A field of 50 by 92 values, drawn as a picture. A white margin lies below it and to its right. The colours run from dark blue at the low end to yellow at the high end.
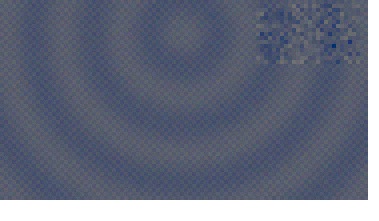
No overall slope runs across the table. Rings spread out from the top middle. No single row or column stands out from its neighbours. On average the colour sits 30% of the way up the scale. The top right is the roughest part. An odd patch, rougher than its surroundings, sits in the top right.
